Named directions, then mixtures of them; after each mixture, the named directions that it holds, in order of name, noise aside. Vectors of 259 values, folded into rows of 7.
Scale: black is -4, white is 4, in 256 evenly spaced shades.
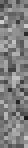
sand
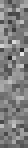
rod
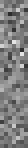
rod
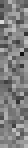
rod, sand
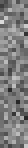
sand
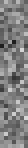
rod, sand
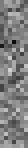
rod, sand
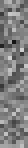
rod, sand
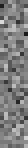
rod, sand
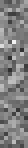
rod, sand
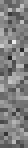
rod, sand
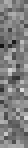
rod, sand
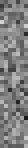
sand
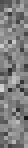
rod, sand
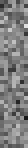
sand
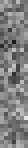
rod, sand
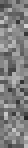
sand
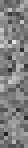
rod, sand
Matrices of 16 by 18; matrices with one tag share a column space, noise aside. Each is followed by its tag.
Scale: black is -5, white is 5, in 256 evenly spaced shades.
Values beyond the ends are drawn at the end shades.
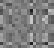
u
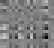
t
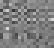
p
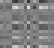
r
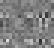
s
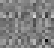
s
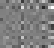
r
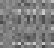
u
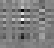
p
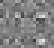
s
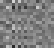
r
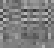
p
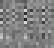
p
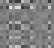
r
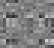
s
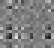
t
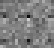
s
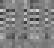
p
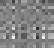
t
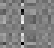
u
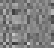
u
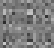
u
